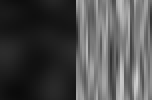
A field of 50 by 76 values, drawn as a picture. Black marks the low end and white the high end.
The table splits into one row of 2 panels. Panel 1,1: very low, smooth, faint in contrast. Panel 1,2: middling, streaked downward, strong in contrast.
